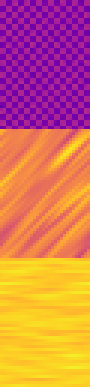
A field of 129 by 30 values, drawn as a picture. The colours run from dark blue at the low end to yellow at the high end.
It is made of 3 by 1 panels. Panel 1,1: low, checkered. Panel 2,1: high, slanting up to the right. Panel 3,1: very high, streaked across, faint in contrast.
